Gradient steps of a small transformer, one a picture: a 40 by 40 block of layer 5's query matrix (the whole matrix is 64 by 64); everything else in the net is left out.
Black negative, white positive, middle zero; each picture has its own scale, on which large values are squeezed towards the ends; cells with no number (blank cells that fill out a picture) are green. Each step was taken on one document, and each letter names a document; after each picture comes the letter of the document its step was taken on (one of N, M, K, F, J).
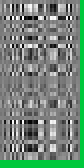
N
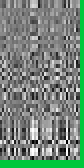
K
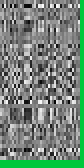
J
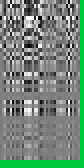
N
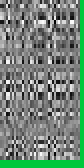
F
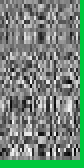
J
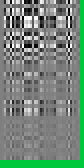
N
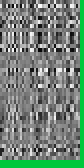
F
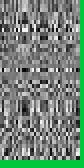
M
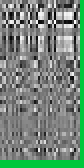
F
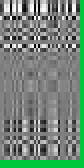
N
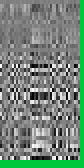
K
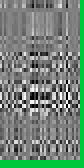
K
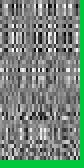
F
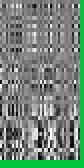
F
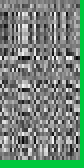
M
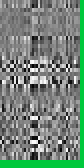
K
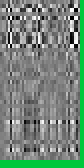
N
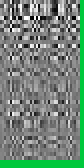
N
